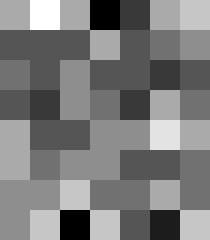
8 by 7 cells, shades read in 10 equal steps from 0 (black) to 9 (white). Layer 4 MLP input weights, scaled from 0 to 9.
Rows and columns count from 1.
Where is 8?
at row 5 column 6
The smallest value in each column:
3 2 0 0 2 1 3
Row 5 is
6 3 3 5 5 8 6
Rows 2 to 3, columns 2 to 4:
3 3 6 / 3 5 3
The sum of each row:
36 27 23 26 36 30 35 30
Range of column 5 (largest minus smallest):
3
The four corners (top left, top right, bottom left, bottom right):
6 7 5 7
